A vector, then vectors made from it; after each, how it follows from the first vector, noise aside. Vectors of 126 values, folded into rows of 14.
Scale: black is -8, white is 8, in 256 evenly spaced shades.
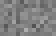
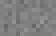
shrunk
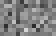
scaled up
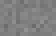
shrunk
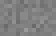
shrunk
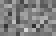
scaled up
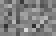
scaled up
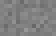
shrunk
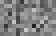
scaled up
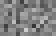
scaled up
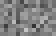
scaled up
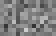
scaled up
